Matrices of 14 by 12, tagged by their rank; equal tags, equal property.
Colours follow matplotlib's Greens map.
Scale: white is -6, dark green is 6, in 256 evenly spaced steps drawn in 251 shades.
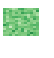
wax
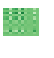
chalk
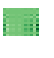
chalk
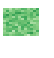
wax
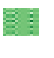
chalk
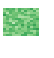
wax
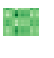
chalk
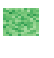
wax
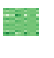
chalk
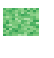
wax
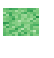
wax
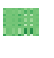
chalk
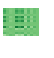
chalk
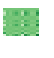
chalk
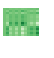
chalk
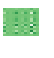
chalk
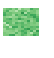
wax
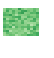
wax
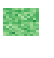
wax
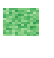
wax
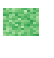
wax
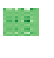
chalk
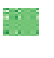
chalk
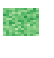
wax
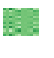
chalk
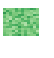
wax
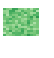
wax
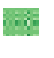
chalk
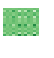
chalk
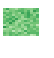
wax
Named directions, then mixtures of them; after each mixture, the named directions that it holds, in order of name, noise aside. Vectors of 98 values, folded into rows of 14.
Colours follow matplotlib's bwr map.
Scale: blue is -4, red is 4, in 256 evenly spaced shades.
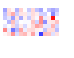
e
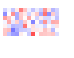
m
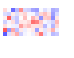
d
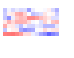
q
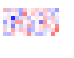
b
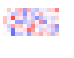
b, q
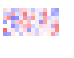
b, d, m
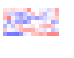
q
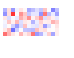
e, m, q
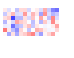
b, e, m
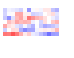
q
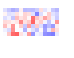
d, m, q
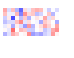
b, m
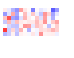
b, d, m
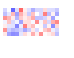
d, m
